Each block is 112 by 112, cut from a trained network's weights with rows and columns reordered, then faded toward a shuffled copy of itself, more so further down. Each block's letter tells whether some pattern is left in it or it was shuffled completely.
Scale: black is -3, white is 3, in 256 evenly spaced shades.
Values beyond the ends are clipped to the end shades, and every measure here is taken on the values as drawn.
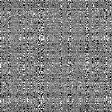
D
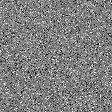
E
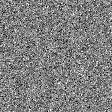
E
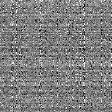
D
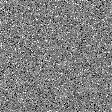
E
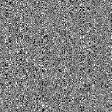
D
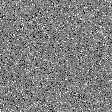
E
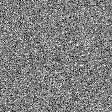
E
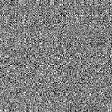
D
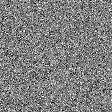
E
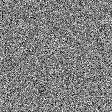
E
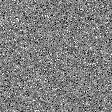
E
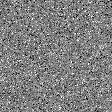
E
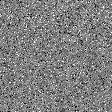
E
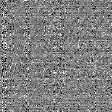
D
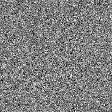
D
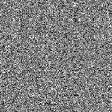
D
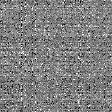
D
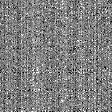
D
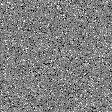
E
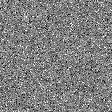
E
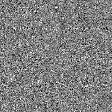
D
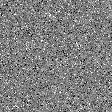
E
